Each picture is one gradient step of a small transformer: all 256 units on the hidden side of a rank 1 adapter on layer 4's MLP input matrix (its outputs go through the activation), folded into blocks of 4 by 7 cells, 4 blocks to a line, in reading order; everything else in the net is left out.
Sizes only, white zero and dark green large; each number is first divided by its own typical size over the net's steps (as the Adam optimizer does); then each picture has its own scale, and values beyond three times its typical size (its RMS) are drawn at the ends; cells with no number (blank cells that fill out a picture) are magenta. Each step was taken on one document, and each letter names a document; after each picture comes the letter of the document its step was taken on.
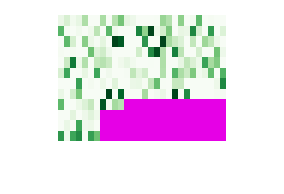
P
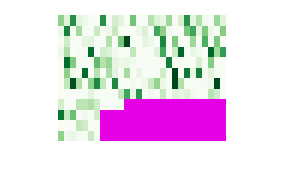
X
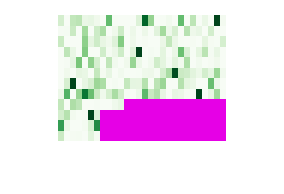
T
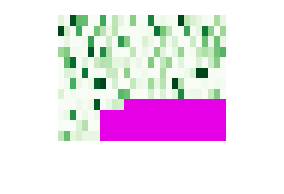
X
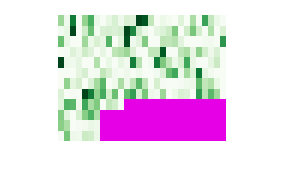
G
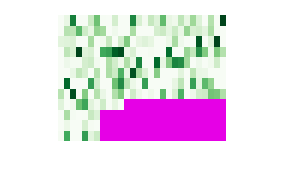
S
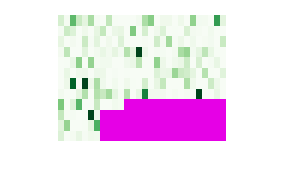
T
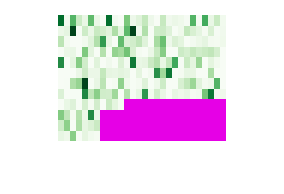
G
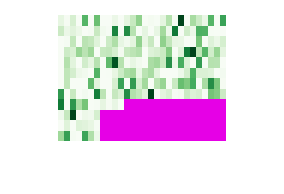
S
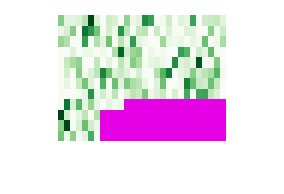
G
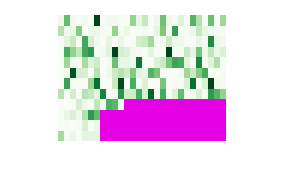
S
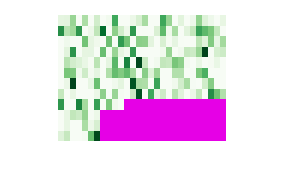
S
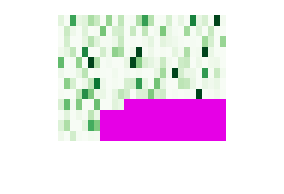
T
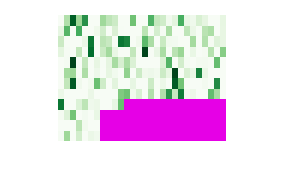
X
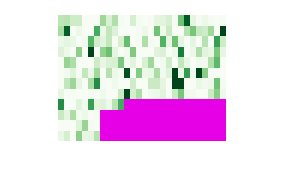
X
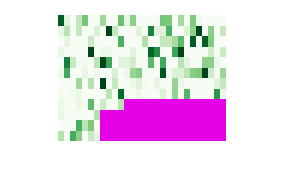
P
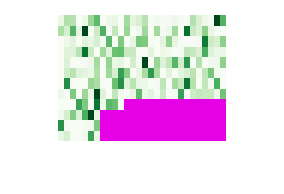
S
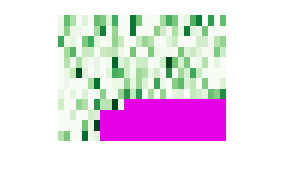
S
